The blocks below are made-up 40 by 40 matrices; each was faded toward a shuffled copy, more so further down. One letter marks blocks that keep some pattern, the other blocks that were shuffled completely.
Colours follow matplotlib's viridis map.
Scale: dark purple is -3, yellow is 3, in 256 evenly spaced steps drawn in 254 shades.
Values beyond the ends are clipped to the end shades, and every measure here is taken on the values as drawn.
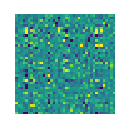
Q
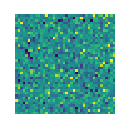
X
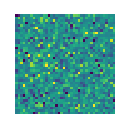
X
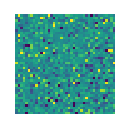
X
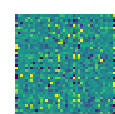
Q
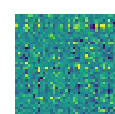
Q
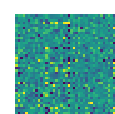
Q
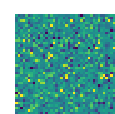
X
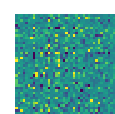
Q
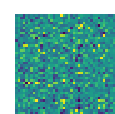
Q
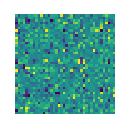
Q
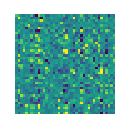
Q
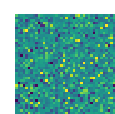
X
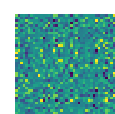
Q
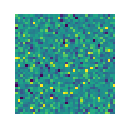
X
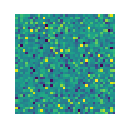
X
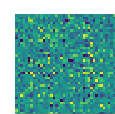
Q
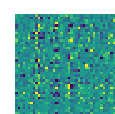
Q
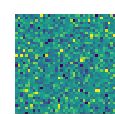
X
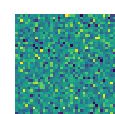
X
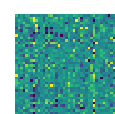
Q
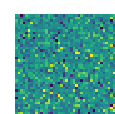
X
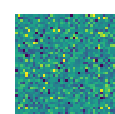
X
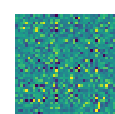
Q
